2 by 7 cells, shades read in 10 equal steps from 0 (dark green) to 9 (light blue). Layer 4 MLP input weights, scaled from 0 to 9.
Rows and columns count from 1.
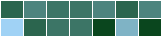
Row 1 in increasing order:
2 2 3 3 4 4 4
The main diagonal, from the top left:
2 2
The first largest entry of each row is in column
2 1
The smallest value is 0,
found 2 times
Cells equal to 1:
0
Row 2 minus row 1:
7 -2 0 0 -4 5 -4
